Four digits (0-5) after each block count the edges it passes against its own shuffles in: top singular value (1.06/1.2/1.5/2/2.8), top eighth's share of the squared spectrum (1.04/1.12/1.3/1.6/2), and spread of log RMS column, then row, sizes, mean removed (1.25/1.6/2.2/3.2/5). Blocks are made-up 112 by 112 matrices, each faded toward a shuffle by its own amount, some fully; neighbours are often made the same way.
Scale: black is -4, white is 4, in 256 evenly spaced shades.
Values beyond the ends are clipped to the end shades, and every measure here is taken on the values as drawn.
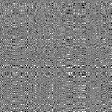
5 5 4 3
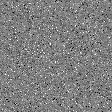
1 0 0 0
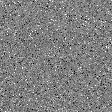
2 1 0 0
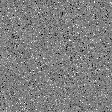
0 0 0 0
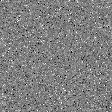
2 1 0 0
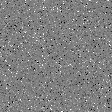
0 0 0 0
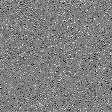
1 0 0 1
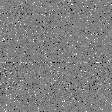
2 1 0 1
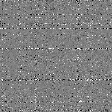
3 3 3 3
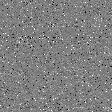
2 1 0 1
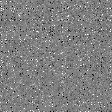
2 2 2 2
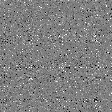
2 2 2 2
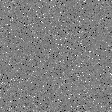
0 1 0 0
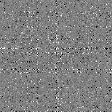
2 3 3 3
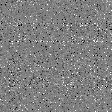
2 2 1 2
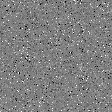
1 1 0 0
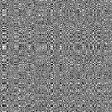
5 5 4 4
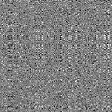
5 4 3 3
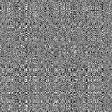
5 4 3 3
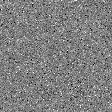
2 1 0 0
